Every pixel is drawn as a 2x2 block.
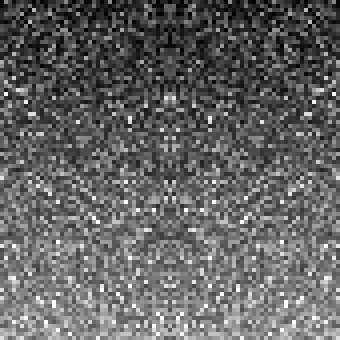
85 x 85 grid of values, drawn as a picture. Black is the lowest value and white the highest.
Mirror symmetry: left to right. Slope: up to the bottom. Average level on the scale: 40%. Odd rows or columns: none.
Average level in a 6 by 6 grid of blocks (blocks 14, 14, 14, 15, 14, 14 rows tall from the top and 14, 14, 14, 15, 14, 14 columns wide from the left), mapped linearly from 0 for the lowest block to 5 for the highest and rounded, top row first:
0 0 0 0 0 0
1 1 1 1 1 1
2 2 2 2 2 2
3 3 3 3 3 3
4 4 4 4 4 4
5 5 5 5 5 5
